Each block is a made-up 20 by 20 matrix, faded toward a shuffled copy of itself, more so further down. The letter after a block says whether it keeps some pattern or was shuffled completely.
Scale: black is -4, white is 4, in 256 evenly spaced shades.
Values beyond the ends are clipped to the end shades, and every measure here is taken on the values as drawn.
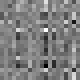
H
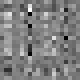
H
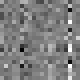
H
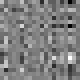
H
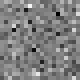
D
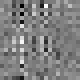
H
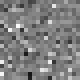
D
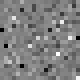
D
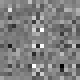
H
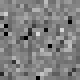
D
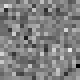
D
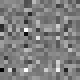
H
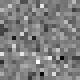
D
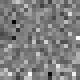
D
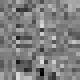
H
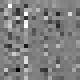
H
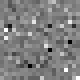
D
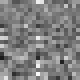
H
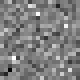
D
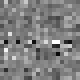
H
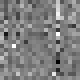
H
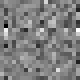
H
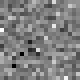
D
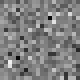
D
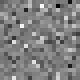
D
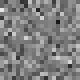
D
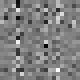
H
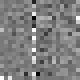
H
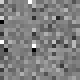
H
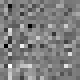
H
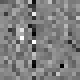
H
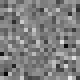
D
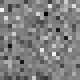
D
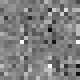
H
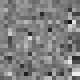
H
